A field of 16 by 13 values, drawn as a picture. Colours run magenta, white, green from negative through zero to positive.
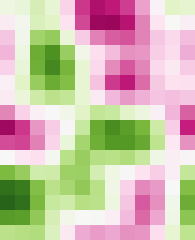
There are no lone odd cells. The halves do not mirror each other. The bottom left is the ninth with the highest average. The ninth with the lowest average is the top middle.
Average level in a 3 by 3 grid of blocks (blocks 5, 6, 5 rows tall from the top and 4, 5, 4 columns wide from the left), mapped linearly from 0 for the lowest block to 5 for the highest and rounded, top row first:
3 0 1
1 3 1
5 2 2
